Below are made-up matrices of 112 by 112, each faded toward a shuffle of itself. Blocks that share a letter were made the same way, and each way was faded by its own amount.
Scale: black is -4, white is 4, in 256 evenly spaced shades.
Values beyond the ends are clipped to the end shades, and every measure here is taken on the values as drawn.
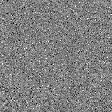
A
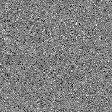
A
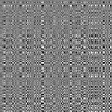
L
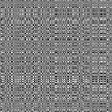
L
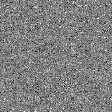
A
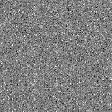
A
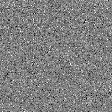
A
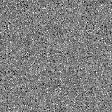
A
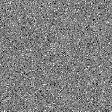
A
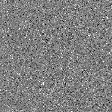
A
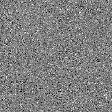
A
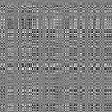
L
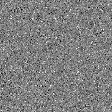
A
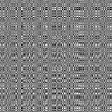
L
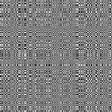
L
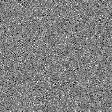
A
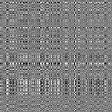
L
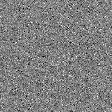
A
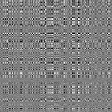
L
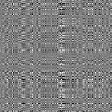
L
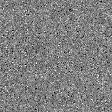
A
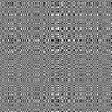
L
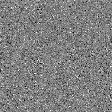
A
